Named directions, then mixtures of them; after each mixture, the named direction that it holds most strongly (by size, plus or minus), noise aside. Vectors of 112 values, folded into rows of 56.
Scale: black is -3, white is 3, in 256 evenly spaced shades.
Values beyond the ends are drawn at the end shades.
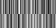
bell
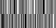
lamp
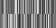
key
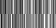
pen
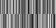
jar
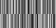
jar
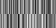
bell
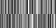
jar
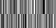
lamp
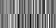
key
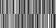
jar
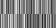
key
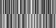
bell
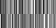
pen
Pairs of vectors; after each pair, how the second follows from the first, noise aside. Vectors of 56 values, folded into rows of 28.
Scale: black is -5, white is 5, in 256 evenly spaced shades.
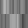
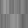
shrunk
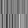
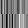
scaled up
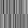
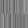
shrunk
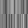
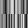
scaled up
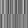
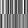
scaled up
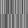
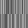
copied
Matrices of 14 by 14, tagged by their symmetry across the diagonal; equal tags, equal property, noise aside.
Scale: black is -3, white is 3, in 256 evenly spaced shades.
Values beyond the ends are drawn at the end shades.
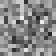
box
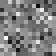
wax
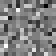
wax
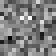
box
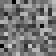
box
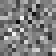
wax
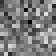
box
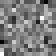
box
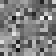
wax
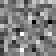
wax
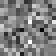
wax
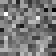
box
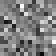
wax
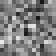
wax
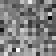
wax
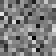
box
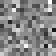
box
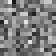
box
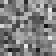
wax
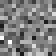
box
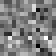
wax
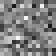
box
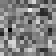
wax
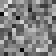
box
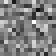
box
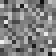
wax
